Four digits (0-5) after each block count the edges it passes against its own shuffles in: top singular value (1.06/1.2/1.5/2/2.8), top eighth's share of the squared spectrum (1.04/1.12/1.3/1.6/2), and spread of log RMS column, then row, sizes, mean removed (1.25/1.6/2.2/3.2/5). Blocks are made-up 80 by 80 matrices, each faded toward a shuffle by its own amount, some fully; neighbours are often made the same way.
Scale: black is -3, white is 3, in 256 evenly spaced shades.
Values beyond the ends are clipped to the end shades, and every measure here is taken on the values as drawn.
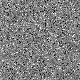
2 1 0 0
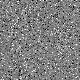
0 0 0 0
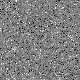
0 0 0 0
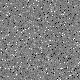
1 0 0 0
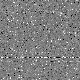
3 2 0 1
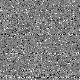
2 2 0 2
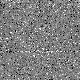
1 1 0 1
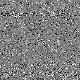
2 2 0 2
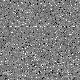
1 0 0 1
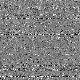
2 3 0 3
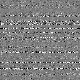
2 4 0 4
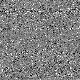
1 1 0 2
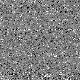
1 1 0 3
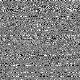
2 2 0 4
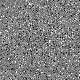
0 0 0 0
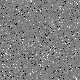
0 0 0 0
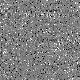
3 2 1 1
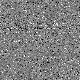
1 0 0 1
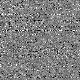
2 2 0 3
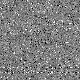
1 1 0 2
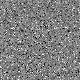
0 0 0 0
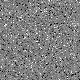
0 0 0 0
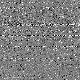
2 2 0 3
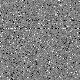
2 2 0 1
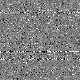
2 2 0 3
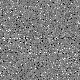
1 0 0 0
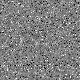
1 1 0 1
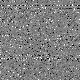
2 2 0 2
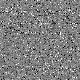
1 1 0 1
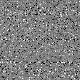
1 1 0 2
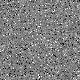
2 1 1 0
